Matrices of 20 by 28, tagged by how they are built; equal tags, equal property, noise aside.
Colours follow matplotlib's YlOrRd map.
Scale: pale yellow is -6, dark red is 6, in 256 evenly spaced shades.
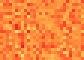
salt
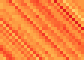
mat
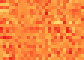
salt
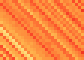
mat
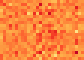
salt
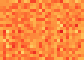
salt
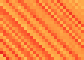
mat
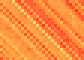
mat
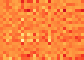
salt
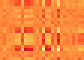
salt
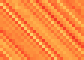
mat
